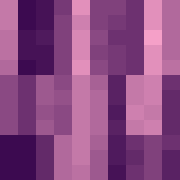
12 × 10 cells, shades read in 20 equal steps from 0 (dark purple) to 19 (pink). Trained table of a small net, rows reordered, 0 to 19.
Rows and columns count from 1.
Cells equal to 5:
14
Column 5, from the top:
17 15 16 16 17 14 14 14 14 14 14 13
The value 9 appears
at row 7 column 4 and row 8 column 3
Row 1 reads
14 0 1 6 17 7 7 5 17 12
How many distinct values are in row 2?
9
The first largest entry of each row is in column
5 9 9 9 5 9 9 8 9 5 5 5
